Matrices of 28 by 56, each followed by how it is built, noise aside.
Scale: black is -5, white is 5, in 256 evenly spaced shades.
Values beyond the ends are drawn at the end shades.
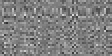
low rank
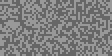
noise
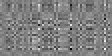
low rank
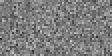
noise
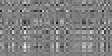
low rank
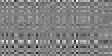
low rank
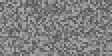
noise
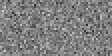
noise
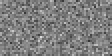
noise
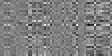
low rank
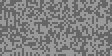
noise
